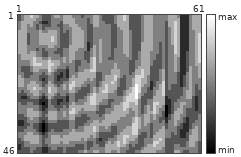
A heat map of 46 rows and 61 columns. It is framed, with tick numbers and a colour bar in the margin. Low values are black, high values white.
Average level on the scale: 50%. Ninth with the highest average: centre. Mirror symmetry: none. Rings: centred on the top left. Slope: none.
